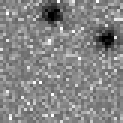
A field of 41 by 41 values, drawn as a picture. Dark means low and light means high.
Neither half mirrors the other. The distribution is heavy-tailed on both sides. Overall the values sit about 50% of the way up the scale. Two dips sink into the field.
